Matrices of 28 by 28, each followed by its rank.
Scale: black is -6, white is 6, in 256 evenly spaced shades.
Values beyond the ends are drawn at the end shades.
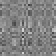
three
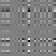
one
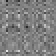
three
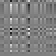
one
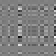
one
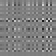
one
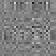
three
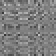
three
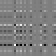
one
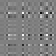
one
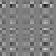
one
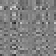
three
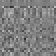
three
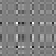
one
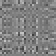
three
